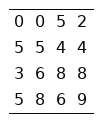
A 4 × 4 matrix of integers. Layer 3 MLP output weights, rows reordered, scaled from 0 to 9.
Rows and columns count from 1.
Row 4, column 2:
8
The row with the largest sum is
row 4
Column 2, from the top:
0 5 6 8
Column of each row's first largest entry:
3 1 3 4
